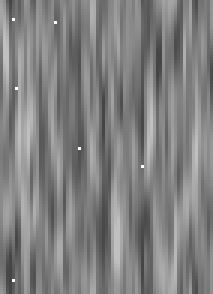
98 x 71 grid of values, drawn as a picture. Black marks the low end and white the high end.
Histogram: bell-shaped. Lone odd cells: 6, each higher than its neighbours. Slope: none. Grain: streaks running down.
